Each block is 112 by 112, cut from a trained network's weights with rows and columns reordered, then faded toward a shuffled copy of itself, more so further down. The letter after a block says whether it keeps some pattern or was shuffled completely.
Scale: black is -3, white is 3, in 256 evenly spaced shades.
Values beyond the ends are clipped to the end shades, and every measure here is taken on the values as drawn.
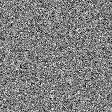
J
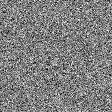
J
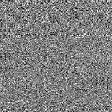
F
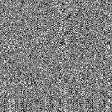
F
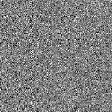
F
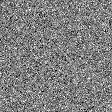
J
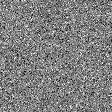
J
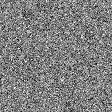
J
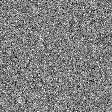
J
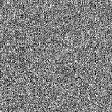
F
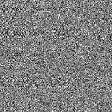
F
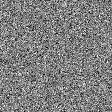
J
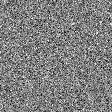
J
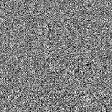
F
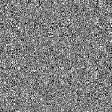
F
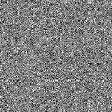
F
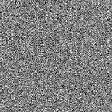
F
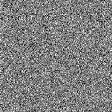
F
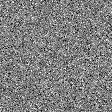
J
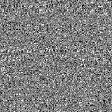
F
